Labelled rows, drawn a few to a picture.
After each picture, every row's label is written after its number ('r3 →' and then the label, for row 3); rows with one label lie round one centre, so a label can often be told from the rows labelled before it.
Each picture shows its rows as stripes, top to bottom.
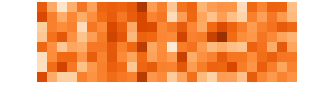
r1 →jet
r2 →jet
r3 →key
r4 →key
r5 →jet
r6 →key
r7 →key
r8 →jet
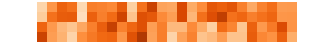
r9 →key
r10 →key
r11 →jet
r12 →jet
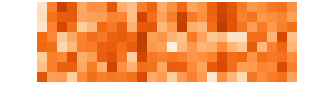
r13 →key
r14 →key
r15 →key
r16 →jet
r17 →jet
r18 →key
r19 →key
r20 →jet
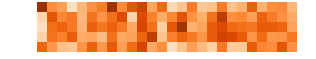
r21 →jet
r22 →key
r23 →key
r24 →key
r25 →jet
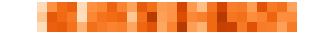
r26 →key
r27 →key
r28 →key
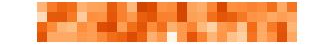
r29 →key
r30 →key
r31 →jet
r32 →jet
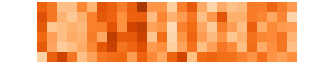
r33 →jet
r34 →jet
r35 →jet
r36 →jet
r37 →jet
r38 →key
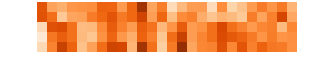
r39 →jet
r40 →jet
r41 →key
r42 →key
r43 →key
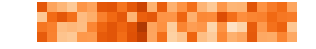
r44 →jet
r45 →key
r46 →jet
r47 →jet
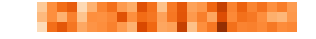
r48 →key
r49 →key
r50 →key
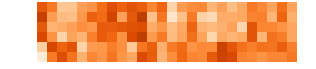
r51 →jet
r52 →jet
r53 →jet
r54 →jet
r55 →key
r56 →key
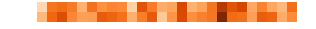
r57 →key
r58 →key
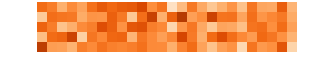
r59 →jet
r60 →key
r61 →jet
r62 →key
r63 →jet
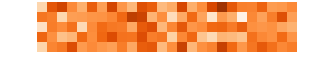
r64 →key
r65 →jet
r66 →key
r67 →jet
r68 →key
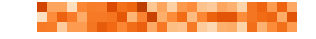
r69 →jet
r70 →key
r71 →jet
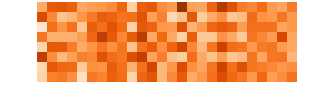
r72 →key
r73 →jet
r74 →key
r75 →jet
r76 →key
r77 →jet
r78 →key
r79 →key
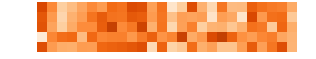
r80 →jet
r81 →jet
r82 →jet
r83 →key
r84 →jet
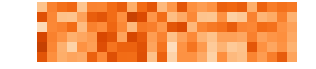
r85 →key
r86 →jet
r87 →key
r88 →jet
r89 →jet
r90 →jet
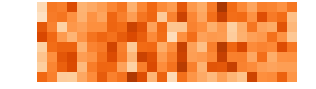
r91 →key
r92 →key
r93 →jet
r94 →jet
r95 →key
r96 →key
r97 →key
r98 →jet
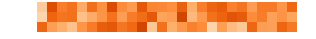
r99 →key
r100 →key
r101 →jet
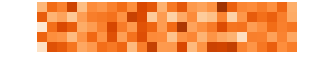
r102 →key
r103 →jet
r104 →key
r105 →jet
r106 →key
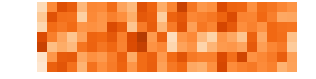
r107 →key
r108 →key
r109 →key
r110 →jet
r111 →jet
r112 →key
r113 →key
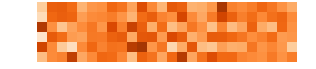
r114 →key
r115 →key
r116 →jet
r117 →key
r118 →jet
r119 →key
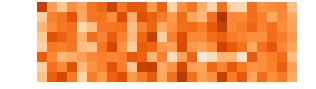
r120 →jet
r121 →key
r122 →key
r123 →key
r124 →key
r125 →jet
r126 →key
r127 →key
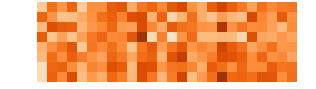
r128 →key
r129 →jet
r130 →key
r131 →jet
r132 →key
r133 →key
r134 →key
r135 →key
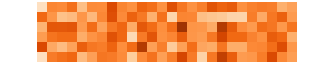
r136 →key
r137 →jet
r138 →key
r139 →key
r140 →jet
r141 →key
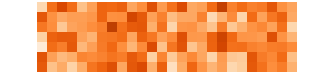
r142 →key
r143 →jet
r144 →jet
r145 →key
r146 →key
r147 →jet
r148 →jet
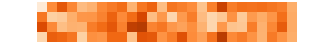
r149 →key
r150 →jet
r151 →jet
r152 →key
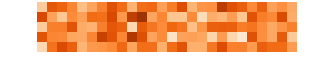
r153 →key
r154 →jet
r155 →key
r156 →jet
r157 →key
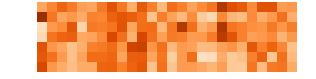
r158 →key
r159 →jet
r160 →key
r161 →key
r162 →jet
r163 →jet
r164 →jet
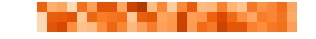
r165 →jet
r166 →key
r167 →key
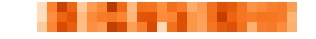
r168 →key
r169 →key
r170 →key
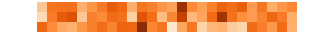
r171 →key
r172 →key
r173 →jet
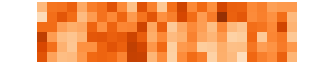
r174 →key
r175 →key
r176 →jet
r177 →jet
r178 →jet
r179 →jet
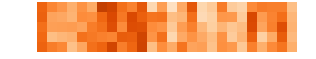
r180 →jet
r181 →jet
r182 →jet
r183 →jet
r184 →jet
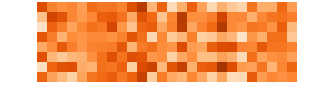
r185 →jet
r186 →key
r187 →key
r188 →jet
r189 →key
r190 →jet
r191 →key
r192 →jet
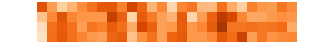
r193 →jet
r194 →key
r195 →key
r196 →key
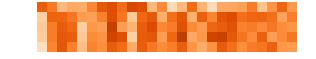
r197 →jet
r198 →key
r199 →key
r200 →key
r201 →key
